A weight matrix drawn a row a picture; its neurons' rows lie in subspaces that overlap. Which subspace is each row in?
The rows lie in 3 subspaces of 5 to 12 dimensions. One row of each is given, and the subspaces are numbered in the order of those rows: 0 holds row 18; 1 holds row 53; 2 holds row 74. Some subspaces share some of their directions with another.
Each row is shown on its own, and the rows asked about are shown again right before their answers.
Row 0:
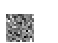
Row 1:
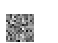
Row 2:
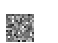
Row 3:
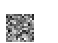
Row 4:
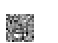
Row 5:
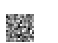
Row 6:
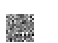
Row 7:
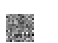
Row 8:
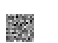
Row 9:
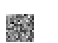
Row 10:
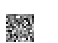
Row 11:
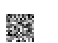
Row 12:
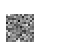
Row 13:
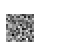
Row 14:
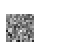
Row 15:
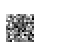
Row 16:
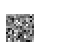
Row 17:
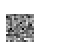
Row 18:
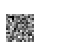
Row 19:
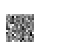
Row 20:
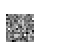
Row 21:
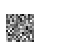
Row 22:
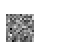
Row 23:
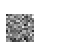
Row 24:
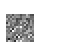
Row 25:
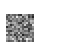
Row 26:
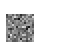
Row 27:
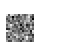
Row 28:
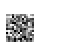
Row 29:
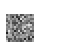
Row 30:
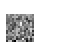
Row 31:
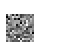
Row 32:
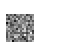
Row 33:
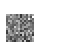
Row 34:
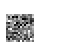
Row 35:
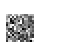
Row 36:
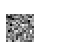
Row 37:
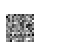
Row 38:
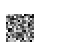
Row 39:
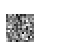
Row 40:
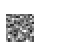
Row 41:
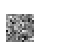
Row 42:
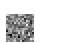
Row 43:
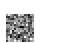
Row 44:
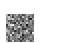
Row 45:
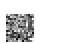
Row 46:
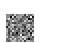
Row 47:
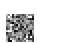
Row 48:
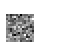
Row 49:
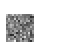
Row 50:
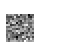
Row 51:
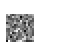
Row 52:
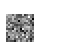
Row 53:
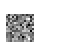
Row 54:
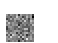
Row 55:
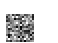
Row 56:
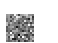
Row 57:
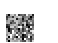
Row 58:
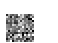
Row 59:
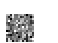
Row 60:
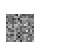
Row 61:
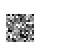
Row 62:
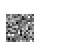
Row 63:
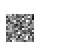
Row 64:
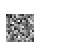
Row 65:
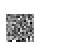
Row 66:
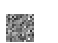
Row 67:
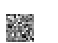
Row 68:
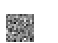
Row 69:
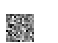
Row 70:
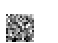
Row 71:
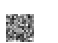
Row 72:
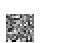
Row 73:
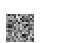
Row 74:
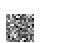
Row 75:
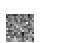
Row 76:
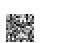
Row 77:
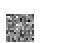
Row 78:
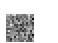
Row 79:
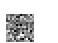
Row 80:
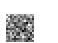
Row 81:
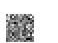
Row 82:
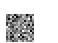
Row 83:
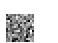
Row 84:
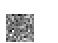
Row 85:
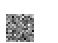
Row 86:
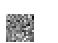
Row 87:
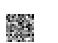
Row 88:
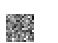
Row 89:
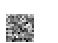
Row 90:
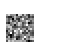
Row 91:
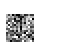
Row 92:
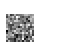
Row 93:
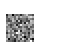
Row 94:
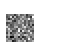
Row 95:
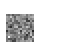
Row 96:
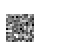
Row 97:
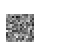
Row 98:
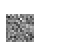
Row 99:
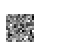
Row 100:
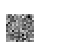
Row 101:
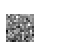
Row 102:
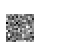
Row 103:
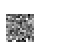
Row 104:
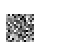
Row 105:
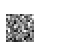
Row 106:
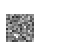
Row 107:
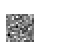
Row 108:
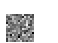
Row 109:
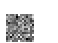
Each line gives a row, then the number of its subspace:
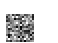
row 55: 2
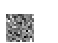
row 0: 2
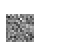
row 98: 2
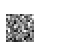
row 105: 2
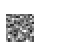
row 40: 2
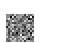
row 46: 1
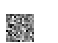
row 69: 0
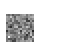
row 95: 2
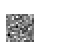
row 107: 2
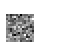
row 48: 2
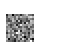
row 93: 0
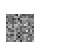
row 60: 2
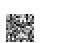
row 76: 2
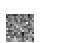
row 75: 1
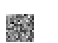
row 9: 0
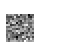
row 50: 2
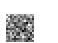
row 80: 1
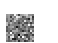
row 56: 1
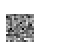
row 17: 2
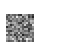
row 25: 1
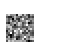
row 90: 2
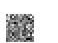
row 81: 1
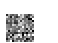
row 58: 1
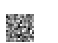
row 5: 2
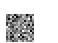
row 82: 1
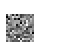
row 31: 2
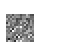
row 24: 2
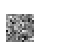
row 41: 0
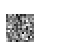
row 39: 2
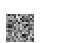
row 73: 2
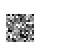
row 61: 2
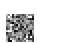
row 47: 0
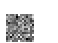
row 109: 1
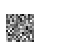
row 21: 2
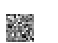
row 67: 2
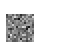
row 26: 2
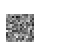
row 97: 1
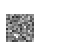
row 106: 1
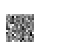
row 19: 0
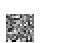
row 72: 2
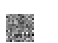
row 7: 1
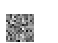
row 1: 0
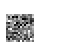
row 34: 2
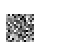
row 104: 2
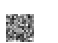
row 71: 0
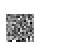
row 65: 2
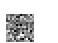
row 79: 2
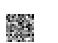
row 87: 1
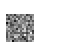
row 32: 1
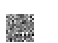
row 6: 1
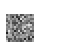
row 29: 2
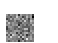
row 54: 1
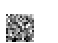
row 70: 1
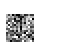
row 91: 2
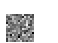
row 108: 0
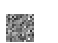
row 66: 1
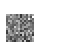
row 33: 1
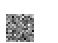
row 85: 0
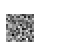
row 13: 2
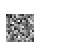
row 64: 0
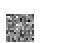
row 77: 2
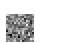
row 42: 0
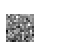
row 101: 1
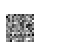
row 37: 1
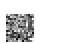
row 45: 0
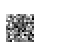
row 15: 1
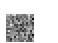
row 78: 1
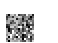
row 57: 2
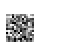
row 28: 0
